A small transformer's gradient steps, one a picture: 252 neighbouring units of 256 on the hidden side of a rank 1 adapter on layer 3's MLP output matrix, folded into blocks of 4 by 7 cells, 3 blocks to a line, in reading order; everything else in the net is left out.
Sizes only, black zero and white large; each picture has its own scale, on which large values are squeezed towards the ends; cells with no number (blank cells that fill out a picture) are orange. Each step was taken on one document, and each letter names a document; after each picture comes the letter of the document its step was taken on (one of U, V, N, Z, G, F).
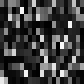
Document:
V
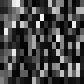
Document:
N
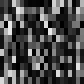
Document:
N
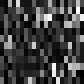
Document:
V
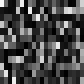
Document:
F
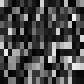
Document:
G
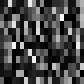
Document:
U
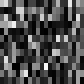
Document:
N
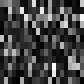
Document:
V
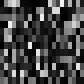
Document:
N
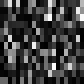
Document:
V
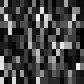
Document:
G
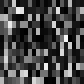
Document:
N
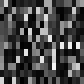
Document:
G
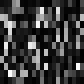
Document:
N
